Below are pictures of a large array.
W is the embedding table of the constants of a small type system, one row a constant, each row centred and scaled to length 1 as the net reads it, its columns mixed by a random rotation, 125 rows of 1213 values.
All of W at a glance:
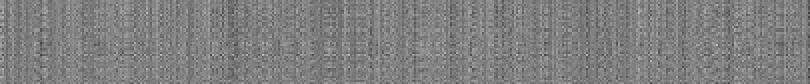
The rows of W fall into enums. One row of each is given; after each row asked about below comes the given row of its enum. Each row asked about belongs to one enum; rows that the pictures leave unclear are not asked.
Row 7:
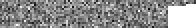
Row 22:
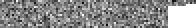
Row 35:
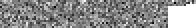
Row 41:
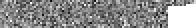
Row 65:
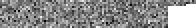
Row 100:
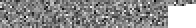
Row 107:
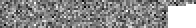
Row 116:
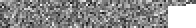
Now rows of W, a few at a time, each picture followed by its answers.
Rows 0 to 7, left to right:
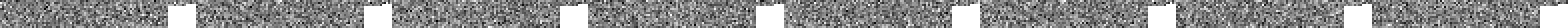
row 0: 100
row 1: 35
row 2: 65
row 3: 22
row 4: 41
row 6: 116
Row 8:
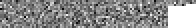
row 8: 100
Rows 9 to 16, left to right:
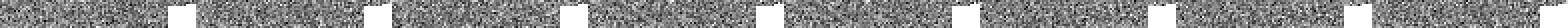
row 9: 65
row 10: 41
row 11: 116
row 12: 35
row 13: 35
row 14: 100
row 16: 41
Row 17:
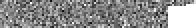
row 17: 41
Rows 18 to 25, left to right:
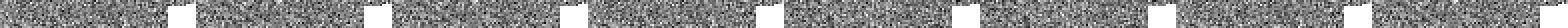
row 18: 41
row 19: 35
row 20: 35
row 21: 41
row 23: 22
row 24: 41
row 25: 35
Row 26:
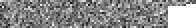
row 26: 116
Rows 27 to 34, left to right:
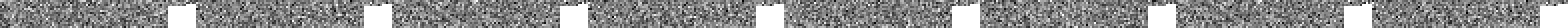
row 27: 116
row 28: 100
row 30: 100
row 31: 41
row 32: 22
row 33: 35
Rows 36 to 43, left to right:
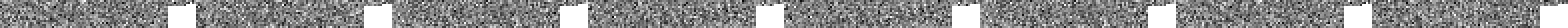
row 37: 116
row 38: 41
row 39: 100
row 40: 100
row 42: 35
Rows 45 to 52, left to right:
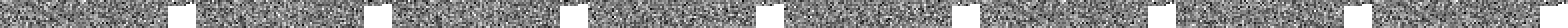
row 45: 35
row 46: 22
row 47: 22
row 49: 100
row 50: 35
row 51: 7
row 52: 35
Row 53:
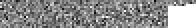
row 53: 100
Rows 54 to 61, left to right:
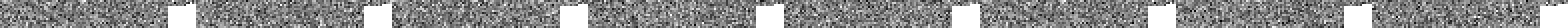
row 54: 35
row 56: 116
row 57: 22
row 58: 107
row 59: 35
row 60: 65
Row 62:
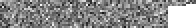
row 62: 116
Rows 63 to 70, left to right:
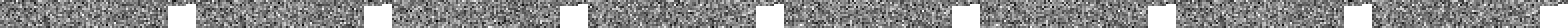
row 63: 22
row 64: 22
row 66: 116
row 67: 7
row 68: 7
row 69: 22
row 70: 116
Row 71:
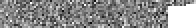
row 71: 41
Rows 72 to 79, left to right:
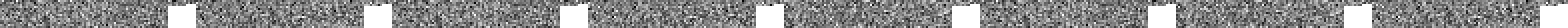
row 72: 22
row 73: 100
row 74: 22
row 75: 100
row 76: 116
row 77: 22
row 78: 116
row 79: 100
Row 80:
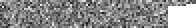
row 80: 116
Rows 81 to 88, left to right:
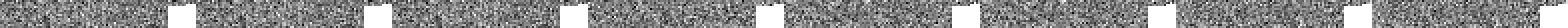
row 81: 22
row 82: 22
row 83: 22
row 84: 100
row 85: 35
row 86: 35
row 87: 41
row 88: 41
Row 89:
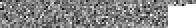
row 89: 100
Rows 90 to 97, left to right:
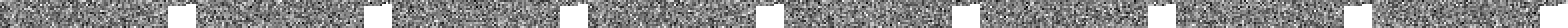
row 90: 116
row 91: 35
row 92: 107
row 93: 116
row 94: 22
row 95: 100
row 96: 7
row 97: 41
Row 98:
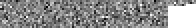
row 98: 100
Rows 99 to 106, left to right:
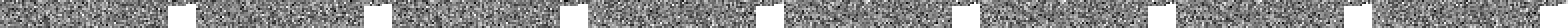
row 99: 22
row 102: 41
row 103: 35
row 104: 35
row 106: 41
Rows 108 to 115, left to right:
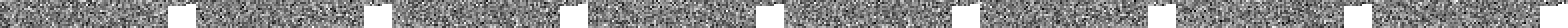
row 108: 116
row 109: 100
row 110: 41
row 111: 7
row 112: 41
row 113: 100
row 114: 65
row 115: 35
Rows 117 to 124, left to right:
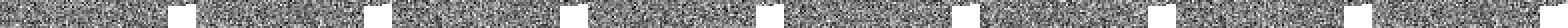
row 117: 7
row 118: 41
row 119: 22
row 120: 100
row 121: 107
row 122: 116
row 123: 22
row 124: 41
